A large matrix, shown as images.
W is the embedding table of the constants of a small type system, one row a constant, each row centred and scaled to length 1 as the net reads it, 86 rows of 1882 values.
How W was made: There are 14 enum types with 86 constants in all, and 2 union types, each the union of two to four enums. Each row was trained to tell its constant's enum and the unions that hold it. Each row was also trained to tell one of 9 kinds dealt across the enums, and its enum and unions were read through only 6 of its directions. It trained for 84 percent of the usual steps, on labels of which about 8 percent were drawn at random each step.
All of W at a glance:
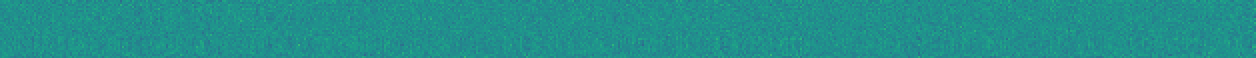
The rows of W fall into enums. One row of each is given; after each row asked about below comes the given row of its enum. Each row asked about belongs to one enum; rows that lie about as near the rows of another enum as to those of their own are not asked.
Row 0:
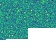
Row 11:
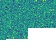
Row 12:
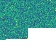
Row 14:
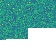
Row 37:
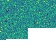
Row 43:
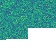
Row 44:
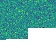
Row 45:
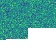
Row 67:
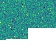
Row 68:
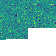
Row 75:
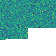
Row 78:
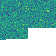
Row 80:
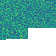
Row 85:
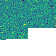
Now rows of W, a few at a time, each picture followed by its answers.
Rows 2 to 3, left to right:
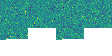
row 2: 78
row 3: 43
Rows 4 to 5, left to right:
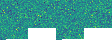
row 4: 37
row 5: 85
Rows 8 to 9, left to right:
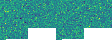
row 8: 12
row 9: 78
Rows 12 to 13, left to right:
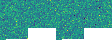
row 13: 67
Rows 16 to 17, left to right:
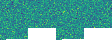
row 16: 11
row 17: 44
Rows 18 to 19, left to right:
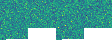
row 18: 11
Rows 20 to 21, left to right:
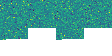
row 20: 14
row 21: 75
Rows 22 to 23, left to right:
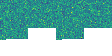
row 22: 11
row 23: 14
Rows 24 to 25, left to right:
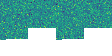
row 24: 80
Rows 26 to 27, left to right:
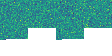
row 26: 85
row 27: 37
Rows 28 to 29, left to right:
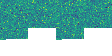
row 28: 80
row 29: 75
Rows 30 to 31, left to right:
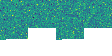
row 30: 12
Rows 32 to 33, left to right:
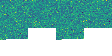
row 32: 12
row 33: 37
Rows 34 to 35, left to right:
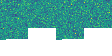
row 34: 14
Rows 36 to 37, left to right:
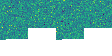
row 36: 14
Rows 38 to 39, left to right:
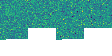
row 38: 12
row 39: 0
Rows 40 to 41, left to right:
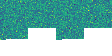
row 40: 85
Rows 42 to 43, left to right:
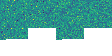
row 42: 78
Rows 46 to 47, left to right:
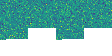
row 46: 11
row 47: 12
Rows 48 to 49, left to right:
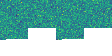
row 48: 0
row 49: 45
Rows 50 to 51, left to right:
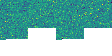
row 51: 68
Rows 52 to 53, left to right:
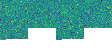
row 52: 12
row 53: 80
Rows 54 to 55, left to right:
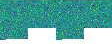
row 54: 68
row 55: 68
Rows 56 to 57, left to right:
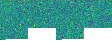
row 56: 75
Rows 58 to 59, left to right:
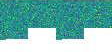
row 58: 11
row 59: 43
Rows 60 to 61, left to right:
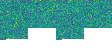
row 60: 11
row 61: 67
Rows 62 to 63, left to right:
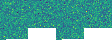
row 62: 43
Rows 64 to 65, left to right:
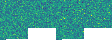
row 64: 68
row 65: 0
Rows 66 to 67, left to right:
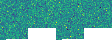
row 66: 68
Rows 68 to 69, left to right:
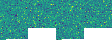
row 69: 75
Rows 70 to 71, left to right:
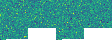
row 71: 14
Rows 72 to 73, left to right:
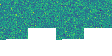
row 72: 85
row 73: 43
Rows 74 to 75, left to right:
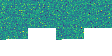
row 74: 14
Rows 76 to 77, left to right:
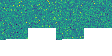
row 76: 80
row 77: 68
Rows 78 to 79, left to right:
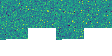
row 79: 67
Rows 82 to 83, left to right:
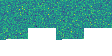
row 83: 0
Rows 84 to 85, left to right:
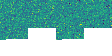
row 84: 43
